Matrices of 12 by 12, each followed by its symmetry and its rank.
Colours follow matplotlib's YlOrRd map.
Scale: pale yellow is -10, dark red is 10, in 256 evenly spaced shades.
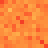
symmetric, full rank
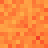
symmetric, full rank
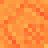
symmetric, full rank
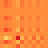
neither, rank one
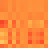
neither, rank one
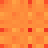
symmetric, rank one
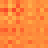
antisymmetric, rank two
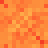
symmetric, full rank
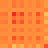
symmetric, rank one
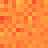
antisymmetric, rank two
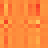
neither, rank one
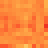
antisymmetric, rank two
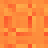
antisymmetric, rank two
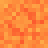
symmetric, full rank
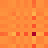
symmetric, rank one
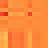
neither, rank one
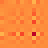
symmetric, rank one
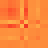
symmetric, rank one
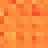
antisymmetric, rank two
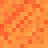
symmetric, full rank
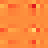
neither, rank one
